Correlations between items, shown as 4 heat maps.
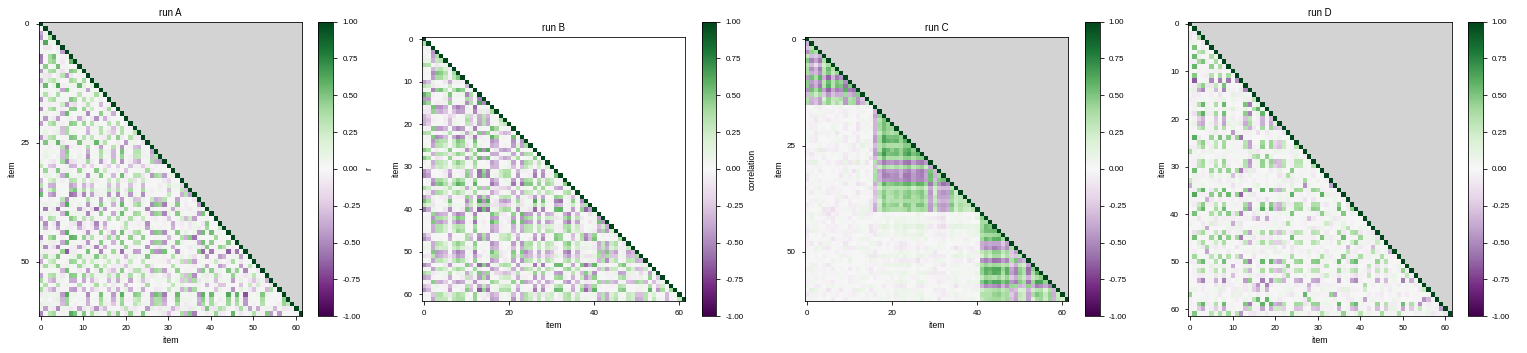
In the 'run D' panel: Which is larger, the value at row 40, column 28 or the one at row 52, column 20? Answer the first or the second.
the first
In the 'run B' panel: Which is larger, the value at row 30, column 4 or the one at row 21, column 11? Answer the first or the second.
the first
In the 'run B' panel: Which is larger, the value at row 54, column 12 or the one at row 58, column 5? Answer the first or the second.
the first
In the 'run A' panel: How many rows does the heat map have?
62
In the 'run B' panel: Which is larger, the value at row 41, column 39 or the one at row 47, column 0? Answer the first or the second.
the first
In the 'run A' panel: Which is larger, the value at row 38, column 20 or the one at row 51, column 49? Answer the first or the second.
the second
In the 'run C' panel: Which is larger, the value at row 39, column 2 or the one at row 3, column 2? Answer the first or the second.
the second
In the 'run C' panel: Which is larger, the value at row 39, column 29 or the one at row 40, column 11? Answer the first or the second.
the second
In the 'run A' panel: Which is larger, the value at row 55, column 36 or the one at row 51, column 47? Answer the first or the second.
the first
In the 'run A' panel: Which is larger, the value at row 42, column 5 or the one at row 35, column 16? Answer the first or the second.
the second
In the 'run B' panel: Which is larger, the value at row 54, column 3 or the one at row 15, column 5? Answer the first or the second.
the first
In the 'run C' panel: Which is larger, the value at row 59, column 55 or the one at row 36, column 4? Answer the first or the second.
the first
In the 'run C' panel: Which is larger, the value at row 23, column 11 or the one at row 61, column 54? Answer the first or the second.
the second
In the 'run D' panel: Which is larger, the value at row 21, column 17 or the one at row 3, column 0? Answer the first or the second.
the second
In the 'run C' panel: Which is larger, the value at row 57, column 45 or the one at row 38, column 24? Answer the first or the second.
the first
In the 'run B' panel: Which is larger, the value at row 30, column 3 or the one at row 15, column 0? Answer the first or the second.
the second
